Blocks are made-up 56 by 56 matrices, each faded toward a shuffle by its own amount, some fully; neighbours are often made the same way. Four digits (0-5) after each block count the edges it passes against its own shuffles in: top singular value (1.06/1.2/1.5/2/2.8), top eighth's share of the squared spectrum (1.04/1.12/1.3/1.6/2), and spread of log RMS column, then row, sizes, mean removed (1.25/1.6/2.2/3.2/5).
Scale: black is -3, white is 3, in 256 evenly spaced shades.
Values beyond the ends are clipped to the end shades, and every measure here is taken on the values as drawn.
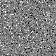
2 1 0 0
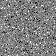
0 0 0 0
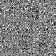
3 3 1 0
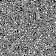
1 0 0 0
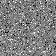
0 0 0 0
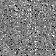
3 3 1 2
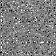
3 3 1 1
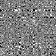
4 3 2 3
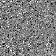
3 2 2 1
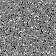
0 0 0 0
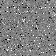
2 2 0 1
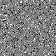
1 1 0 0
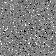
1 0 0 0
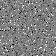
0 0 0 0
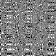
4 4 3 2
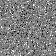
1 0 0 0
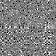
4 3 2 2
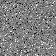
0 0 0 0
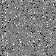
2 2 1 0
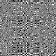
4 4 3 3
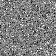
0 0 0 0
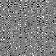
4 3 2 2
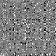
4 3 2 2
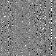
3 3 3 0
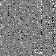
2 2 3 0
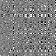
4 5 3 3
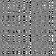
4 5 3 3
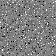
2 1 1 0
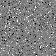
2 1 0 0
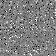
2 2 0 0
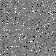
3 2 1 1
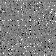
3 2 1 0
